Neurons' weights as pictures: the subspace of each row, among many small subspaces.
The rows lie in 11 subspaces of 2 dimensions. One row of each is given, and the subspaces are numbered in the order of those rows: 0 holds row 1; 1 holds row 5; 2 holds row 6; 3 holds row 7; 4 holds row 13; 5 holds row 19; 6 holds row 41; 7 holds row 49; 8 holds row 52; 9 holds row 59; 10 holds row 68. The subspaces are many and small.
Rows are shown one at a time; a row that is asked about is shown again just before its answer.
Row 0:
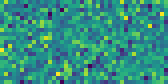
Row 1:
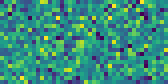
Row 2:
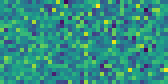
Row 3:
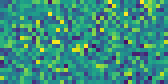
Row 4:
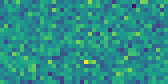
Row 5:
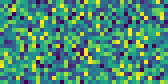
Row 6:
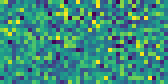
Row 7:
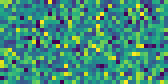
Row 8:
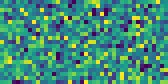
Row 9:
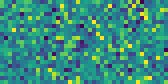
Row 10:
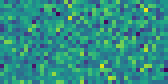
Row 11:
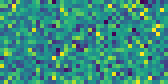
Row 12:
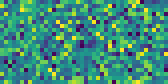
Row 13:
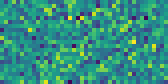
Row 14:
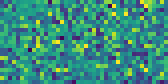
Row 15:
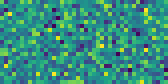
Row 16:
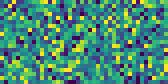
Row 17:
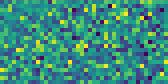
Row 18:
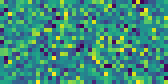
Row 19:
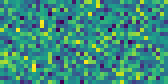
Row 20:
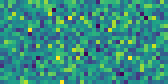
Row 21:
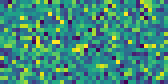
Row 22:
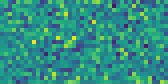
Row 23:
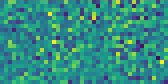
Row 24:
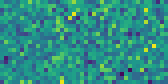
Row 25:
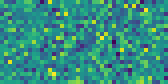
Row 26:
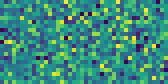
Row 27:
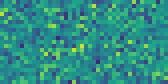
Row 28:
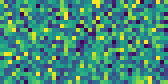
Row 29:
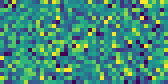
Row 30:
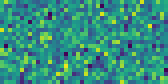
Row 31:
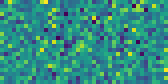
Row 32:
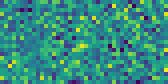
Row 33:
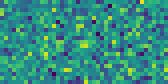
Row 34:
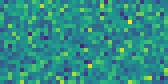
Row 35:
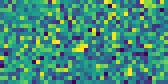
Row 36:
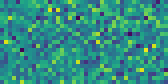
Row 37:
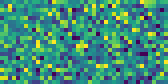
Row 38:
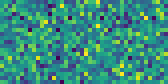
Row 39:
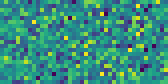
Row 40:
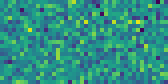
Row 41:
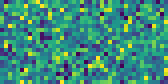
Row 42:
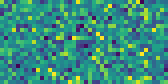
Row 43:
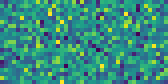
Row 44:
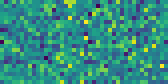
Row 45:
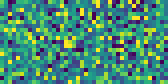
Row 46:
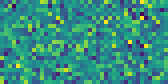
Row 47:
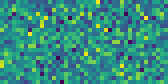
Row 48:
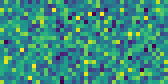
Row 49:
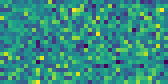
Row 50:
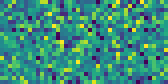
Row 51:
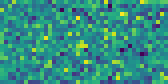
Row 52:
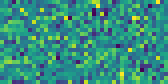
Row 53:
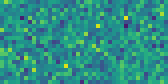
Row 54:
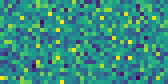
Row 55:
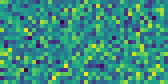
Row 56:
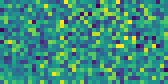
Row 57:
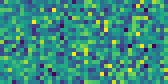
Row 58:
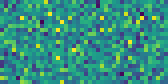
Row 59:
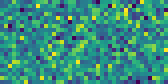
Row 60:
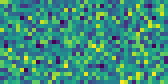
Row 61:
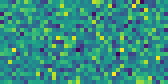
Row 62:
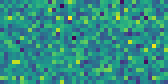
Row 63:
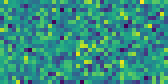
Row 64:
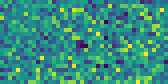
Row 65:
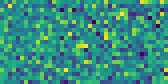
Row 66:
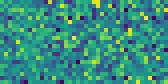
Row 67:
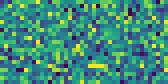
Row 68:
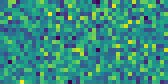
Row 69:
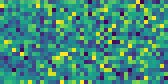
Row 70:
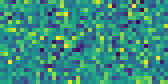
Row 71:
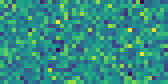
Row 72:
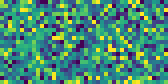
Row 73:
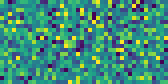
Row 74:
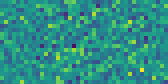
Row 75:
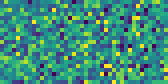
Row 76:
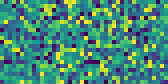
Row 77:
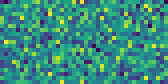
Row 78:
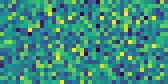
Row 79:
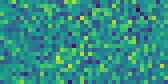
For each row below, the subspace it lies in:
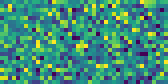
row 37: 7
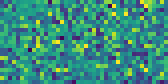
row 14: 3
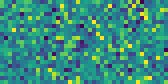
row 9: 0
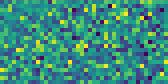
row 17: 7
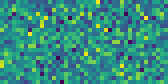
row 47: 1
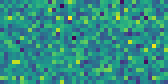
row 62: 9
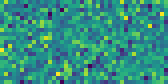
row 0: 6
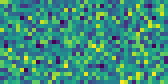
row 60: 7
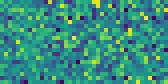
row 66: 9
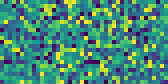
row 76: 4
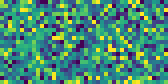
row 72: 9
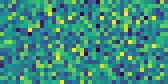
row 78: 1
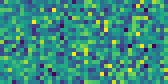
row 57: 8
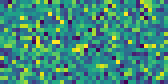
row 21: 3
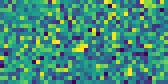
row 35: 3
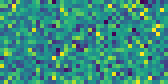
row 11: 5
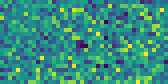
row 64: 7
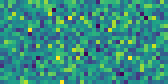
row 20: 1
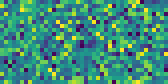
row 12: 9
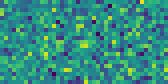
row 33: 0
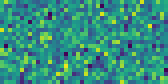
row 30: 6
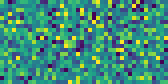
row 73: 2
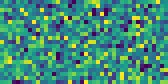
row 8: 8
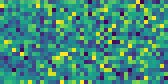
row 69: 1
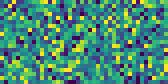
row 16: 1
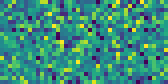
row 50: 0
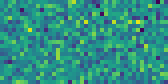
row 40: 8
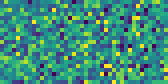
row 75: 8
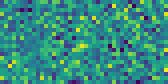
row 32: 9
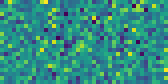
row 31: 2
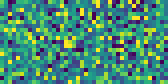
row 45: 2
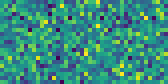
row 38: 1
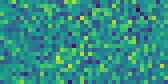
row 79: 4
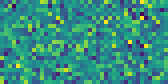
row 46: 5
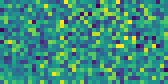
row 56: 2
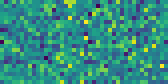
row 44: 4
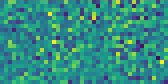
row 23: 2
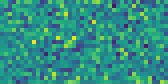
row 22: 10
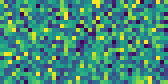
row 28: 8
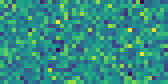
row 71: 1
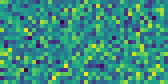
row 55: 7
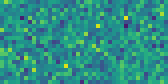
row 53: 7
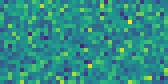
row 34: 6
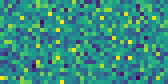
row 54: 5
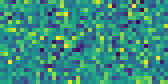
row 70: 10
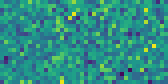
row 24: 0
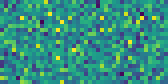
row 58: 5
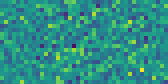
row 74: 4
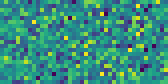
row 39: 8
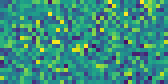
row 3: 3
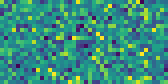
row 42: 0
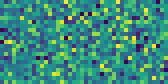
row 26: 2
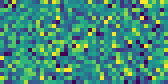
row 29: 5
